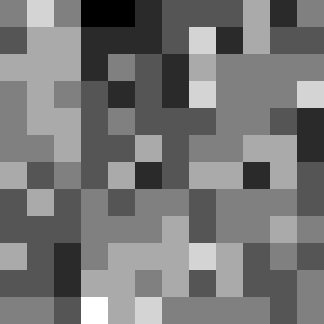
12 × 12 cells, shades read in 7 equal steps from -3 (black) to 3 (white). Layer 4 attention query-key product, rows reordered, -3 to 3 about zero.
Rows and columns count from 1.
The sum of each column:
-1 3 -3 -7 -5 -5 -6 3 0 -1 -3 -6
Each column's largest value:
1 2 1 3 1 2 1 2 1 1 1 2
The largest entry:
3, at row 12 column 4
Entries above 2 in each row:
0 0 0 0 0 0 0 0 0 0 0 1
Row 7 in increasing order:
-2 -2 -1 -1 -1 -1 0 1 1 1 1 1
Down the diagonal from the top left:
0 1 1 -1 0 1 -1 -1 0 -1 -1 0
